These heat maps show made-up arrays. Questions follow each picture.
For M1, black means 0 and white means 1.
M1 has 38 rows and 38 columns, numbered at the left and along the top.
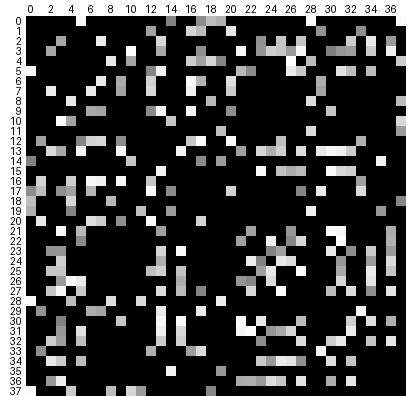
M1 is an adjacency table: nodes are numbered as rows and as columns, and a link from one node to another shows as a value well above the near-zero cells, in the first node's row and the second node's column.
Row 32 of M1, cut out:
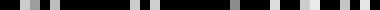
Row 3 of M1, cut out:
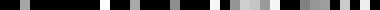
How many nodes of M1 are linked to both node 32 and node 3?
8
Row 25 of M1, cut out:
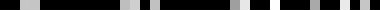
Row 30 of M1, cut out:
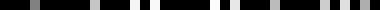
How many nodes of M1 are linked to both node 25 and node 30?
7
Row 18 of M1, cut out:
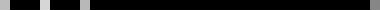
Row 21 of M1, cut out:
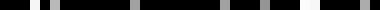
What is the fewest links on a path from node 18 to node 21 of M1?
3
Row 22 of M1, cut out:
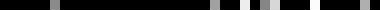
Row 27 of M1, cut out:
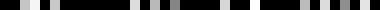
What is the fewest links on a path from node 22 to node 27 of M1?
1
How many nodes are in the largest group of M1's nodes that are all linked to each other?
5
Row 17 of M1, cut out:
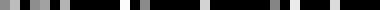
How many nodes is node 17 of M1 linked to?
11
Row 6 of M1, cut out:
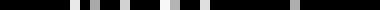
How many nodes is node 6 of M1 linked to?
7
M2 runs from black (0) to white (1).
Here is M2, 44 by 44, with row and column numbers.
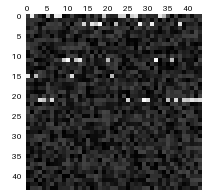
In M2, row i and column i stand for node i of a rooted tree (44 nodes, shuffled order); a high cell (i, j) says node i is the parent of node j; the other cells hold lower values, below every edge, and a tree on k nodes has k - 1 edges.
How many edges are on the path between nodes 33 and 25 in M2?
4
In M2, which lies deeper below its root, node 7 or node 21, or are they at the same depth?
node 7
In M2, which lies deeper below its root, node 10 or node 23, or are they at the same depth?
the same depth
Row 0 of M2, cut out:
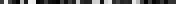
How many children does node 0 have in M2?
11
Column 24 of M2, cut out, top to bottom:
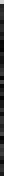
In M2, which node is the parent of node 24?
0
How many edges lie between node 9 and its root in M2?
2
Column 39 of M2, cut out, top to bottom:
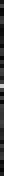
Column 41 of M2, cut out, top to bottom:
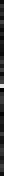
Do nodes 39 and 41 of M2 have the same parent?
yes
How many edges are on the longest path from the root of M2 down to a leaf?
2
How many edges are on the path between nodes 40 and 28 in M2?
4
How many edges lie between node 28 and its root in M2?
2
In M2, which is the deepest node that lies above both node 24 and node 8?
0
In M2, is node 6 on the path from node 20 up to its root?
no
